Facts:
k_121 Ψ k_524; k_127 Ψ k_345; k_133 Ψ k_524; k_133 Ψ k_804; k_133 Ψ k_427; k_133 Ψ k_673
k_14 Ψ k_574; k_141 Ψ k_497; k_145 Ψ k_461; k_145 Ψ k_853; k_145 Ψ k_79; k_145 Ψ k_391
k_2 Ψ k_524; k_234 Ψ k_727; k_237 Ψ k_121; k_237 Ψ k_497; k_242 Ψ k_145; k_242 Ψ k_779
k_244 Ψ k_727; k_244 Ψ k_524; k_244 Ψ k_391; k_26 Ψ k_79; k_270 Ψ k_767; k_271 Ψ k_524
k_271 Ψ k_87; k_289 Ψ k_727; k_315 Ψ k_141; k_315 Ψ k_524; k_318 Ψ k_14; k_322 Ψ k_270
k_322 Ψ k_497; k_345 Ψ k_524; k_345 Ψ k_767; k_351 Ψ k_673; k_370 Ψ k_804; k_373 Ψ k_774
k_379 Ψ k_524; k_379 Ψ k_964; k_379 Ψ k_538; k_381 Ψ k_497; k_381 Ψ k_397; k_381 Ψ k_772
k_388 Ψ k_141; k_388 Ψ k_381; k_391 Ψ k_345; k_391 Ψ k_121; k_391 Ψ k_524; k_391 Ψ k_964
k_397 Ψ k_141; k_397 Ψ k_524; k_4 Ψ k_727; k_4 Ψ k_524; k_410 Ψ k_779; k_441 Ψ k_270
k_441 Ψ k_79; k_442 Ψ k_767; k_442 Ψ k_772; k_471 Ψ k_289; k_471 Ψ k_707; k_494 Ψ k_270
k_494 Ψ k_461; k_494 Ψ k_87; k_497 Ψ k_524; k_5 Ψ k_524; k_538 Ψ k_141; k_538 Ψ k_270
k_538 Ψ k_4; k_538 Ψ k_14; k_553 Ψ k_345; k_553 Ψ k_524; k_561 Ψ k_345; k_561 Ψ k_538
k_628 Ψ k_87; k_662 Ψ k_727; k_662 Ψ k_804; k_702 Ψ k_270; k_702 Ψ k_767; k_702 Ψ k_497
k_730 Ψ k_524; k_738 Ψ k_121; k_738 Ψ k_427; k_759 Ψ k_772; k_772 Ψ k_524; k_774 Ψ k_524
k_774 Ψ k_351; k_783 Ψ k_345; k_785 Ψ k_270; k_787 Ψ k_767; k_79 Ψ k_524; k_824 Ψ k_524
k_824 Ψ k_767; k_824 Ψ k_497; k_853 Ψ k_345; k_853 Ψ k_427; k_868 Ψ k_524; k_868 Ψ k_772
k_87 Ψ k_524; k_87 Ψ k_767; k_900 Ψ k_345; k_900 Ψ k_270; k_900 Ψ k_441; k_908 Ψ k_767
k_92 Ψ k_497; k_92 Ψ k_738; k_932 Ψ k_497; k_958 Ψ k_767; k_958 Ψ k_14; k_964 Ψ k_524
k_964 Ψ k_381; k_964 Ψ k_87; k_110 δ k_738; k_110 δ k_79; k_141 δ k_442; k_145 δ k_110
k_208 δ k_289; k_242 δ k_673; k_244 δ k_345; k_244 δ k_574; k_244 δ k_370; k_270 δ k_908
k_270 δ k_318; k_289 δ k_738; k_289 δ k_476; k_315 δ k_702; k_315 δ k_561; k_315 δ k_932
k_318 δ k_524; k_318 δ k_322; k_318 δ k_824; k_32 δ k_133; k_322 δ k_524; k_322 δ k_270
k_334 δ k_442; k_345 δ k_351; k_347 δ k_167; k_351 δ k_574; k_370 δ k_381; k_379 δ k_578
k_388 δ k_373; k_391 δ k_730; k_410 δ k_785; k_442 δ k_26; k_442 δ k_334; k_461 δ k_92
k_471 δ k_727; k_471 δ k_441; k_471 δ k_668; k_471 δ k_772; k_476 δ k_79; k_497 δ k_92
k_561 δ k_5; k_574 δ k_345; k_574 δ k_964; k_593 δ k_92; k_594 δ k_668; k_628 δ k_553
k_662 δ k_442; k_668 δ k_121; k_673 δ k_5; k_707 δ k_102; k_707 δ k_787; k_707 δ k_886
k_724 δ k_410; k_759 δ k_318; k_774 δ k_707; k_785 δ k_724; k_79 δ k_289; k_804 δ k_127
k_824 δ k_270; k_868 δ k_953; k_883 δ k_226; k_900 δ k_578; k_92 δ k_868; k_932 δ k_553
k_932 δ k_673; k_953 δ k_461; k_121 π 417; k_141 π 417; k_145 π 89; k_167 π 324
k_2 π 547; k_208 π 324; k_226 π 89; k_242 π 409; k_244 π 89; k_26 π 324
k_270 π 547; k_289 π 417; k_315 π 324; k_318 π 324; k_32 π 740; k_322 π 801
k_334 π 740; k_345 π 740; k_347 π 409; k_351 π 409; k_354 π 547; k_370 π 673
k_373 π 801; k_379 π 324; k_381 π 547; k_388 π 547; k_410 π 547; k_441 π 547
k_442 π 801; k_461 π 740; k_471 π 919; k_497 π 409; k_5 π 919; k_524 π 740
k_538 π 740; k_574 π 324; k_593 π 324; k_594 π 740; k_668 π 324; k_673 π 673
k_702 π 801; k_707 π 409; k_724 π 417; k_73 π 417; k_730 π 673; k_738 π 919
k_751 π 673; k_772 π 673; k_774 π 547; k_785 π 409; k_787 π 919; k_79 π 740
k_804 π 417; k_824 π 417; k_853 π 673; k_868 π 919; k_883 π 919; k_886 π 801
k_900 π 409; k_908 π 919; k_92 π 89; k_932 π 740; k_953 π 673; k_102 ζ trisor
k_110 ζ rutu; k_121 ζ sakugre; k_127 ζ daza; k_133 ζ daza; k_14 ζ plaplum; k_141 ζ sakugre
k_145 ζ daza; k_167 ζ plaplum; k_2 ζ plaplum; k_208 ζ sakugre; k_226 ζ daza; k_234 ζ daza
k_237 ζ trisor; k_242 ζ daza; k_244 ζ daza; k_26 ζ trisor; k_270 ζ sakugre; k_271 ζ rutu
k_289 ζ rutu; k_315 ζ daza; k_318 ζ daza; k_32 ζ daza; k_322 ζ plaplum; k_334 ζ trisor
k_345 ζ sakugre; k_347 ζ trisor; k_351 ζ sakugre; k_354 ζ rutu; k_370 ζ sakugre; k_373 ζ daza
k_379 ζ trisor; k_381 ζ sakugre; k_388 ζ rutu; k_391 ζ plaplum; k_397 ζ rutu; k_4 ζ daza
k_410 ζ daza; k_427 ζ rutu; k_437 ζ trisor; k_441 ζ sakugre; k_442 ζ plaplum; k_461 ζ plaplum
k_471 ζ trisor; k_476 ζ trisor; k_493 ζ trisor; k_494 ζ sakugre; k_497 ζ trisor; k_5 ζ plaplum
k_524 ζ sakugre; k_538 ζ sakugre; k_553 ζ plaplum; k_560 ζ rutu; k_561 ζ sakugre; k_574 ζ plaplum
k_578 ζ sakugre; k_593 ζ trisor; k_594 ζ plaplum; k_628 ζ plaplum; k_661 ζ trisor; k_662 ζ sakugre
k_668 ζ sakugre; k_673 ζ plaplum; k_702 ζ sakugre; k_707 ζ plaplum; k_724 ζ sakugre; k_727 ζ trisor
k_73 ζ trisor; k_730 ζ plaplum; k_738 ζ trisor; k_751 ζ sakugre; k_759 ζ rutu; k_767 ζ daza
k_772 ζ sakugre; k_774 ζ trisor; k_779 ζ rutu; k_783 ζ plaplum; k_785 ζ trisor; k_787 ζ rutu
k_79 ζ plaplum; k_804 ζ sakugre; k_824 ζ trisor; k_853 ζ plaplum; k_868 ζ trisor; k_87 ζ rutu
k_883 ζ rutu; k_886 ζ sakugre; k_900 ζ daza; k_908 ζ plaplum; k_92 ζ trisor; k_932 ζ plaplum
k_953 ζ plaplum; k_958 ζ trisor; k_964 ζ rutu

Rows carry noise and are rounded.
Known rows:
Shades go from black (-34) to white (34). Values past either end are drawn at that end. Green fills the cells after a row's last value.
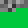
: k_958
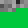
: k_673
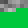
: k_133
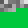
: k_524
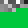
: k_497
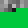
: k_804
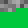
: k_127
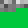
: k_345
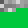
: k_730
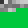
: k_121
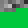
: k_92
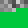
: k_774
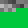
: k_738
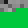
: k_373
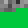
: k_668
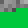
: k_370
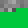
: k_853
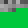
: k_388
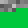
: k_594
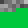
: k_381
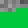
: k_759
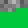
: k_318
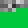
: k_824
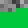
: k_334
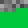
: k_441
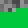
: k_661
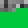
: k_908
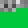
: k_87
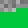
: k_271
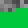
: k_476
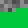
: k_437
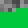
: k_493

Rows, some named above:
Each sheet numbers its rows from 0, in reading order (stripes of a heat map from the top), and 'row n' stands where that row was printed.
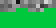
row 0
k_167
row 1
k_824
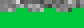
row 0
k_244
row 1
k_738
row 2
k_322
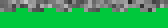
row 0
k_702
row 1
k_208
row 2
k_471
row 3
k_662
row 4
k_673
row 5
k_347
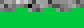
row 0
k_345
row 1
k_900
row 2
k_628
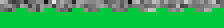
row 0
k_593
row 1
k_578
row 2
k_751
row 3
k_628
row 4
k_886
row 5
k_553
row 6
k_824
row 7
k_315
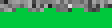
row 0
k_373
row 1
k_787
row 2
k_32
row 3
k_270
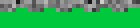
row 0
k_673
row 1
k_442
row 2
k_538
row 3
k_785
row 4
k_145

